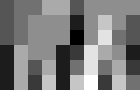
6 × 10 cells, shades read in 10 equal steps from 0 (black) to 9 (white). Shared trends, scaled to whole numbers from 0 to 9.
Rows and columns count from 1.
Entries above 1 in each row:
10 9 9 7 8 8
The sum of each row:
46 43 42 40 41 46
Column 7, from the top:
5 5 5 8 8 9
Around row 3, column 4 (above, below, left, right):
5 5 5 5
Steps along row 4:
up down same down up up down down down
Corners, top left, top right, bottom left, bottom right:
3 5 1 4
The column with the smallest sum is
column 1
